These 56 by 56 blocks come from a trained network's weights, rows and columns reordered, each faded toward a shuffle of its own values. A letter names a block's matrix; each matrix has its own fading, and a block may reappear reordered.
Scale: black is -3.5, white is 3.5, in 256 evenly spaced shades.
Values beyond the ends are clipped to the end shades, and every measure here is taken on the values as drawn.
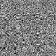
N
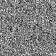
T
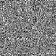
N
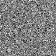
T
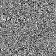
T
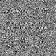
N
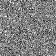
T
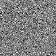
T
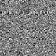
N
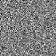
N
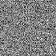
N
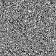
T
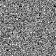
T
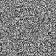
N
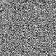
N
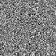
N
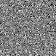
T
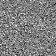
T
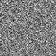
N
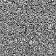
N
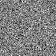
T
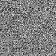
N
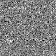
T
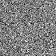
T
